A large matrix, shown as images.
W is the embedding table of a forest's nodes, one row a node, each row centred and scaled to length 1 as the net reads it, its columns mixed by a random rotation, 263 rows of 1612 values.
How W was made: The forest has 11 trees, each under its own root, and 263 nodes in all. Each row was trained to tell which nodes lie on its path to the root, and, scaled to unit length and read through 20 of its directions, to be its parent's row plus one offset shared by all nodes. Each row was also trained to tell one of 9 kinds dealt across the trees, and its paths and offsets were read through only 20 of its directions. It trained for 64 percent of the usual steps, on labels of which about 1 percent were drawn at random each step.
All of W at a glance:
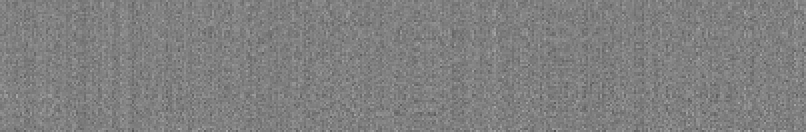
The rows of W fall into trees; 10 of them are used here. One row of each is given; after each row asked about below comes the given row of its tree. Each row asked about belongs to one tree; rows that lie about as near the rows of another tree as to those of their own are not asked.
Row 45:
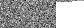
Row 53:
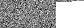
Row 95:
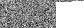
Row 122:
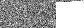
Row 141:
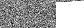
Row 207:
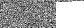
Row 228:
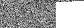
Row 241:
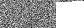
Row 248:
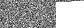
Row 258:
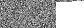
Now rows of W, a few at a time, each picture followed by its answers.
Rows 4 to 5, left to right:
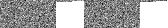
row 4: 45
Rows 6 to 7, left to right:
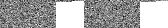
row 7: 45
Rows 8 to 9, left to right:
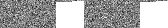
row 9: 95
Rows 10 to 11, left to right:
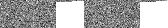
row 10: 45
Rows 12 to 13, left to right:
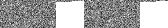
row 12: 258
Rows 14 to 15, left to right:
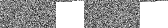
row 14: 241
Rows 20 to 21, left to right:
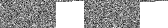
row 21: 248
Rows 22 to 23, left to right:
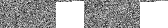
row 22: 228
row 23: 95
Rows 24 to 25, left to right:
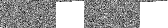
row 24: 45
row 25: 95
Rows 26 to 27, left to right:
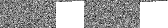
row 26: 45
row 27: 228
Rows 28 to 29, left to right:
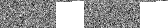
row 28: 258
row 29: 141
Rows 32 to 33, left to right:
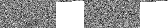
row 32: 241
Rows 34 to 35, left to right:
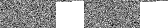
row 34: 45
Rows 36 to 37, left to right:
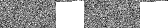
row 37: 248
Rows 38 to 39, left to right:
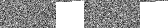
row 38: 122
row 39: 248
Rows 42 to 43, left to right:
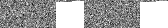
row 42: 258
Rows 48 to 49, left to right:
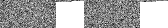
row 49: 45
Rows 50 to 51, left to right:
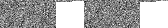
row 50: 95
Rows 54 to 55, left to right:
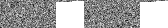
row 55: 207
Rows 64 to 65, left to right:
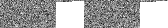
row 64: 241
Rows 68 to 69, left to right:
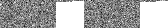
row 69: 258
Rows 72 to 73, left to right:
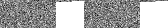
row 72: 45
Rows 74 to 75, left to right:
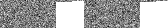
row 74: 241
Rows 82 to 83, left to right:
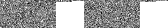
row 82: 258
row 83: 45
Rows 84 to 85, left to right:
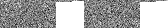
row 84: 141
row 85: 258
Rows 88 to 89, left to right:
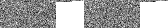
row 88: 122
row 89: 258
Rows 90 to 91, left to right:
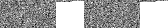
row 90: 95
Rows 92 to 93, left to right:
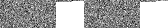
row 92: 141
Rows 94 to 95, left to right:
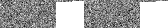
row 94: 45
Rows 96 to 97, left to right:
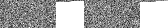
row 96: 248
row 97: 258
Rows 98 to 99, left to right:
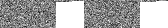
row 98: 95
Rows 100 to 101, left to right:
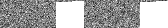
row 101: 228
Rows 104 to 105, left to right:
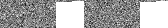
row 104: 258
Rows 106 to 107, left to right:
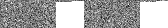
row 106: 207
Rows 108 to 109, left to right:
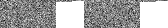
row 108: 258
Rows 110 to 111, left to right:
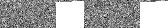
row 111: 258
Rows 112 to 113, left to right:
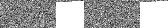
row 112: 258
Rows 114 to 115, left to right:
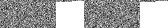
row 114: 122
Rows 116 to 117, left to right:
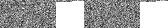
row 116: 95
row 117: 122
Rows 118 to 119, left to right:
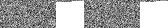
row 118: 258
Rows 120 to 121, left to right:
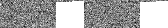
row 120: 45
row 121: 207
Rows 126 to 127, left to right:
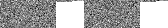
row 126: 45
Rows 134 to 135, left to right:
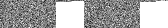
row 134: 248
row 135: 258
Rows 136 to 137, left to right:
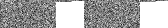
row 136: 207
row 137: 141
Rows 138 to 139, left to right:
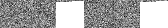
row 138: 228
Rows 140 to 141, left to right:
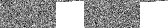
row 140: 45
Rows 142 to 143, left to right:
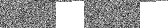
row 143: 45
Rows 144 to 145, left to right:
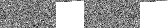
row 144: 207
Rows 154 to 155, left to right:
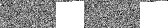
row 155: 248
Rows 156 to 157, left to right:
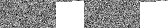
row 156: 45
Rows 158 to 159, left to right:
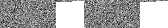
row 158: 53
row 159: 45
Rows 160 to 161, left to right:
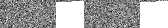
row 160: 248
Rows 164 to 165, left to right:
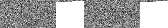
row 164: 241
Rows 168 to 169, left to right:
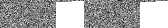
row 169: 95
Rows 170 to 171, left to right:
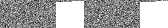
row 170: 95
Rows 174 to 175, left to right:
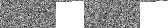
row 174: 95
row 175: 258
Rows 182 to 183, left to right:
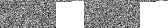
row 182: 95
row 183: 258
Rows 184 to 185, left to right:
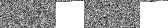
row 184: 228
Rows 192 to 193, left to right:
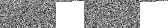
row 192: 141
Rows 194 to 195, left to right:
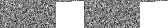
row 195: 248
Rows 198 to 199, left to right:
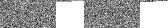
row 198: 45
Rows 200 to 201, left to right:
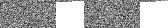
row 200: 207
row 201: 45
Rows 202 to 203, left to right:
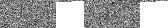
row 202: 241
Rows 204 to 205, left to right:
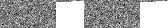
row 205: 258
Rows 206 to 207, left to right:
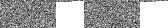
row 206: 258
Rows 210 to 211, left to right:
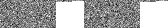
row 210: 45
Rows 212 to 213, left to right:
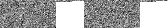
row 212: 95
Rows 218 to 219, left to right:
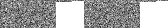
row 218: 248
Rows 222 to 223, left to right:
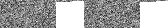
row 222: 95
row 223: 45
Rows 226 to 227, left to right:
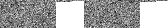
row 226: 95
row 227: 248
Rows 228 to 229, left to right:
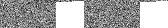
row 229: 241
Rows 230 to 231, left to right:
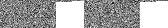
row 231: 228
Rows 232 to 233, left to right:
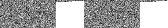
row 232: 228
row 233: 258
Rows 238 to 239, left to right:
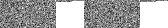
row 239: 141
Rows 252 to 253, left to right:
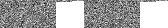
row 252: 95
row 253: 45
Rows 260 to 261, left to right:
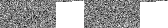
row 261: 258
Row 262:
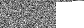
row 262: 258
